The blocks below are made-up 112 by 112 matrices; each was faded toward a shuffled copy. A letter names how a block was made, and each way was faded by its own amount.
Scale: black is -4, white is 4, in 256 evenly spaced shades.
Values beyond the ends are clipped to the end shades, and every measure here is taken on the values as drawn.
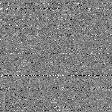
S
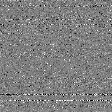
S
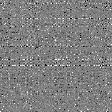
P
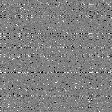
P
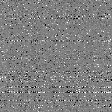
P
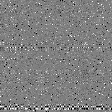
P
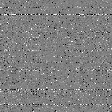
P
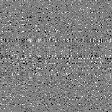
P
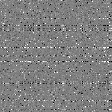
P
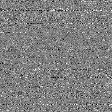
S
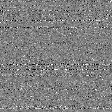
S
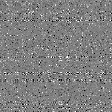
P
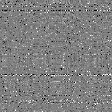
P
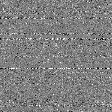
S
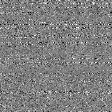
S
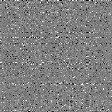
P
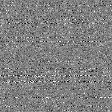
S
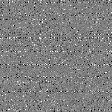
P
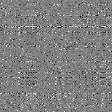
P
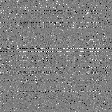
P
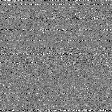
S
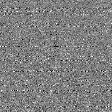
S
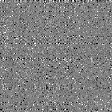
P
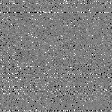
P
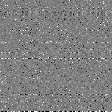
P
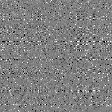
P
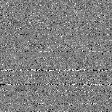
S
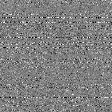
S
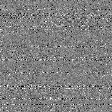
S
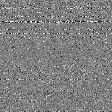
S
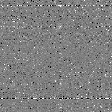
P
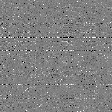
P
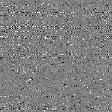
P
